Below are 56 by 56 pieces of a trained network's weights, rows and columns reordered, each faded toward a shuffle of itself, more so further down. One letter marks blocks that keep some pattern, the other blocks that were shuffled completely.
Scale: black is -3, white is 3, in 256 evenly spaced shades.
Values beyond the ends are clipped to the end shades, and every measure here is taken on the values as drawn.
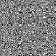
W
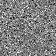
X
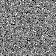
X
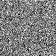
X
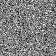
X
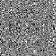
W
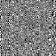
W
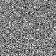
W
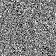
X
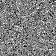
X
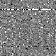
W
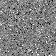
X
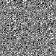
W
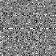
W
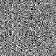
W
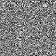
W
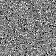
X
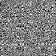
W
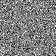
X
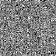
W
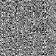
W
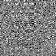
W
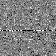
W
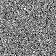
X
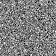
X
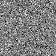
X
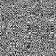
W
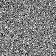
X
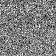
X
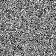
X
